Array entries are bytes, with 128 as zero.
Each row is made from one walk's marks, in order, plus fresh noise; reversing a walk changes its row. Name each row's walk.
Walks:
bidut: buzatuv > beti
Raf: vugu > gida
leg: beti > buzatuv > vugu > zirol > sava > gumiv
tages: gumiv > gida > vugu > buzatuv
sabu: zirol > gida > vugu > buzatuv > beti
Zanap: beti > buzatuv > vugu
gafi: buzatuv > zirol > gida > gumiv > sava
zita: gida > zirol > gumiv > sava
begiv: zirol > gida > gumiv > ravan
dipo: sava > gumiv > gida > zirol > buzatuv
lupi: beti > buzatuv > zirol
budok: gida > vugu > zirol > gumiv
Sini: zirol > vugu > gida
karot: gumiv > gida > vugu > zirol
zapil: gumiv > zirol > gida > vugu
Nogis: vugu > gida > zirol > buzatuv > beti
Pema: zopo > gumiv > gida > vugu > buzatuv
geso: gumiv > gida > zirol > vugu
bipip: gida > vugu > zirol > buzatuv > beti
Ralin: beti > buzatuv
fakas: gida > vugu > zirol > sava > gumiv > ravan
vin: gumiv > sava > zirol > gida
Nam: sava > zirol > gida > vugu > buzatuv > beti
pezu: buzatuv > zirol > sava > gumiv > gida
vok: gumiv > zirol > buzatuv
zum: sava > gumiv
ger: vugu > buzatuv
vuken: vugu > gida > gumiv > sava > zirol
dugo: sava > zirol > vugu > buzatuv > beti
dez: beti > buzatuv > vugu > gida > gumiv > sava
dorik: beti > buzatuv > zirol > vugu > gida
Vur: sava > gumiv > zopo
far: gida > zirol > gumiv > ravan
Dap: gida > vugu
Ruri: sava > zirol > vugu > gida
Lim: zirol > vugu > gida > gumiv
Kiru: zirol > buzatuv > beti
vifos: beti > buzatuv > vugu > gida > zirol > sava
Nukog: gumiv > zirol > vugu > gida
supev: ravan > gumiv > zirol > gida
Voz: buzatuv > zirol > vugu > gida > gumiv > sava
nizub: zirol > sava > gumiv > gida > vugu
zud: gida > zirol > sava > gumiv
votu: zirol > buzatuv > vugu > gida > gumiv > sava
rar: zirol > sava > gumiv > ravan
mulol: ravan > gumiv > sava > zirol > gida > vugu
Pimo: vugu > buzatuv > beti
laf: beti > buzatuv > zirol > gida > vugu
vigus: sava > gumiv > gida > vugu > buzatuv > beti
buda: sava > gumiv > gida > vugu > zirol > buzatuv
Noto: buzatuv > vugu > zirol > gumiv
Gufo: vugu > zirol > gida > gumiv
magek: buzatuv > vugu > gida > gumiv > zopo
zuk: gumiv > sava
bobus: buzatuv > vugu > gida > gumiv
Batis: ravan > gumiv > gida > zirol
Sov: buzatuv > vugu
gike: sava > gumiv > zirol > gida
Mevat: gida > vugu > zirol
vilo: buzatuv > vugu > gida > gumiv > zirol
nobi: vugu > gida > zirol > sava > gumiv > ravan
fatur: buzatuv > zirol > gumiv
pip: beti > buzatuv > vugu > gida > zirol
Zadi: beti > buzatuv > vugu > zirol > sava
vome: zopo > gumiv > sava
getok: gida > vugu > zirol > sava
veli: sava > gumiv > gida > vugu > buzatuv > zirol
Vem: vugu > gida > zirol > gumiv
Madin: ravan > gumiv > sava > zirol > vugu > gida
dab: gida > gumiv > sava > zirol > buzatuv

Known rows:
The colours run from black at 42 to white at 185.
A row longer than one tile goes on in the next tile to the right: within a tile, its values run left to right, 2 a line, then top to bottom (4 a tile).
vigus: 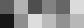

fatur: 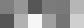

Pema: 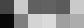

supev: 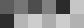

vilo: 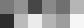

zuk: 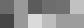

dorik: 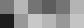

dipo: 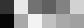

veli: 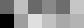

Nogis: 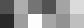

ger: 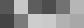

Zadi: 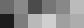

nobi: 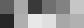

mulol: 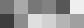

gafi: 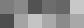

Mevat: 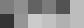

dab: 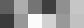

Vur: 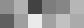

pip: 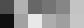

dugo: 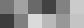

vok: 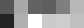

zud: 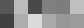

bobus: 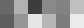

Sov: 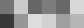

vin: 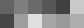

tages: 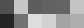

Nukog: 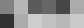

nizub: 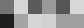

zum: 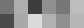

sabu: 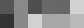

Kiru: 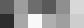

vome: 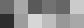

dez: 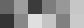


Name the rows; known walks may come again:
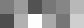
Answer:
fatur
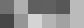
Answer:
Raf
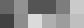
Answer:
Pimo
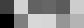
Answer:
Pema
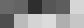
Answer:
begiv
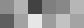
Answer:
Vur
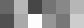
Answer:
Vem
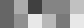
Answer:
bobus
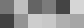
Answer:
Dap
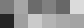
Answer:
laf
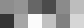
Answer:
vuken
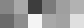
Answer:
magek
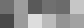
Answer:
zuk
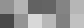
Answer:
Voz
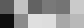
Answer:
buda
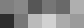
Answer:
getok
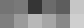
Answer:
Gufo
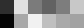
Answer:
dipo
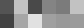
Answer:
zud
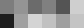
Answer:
karot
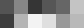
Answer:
far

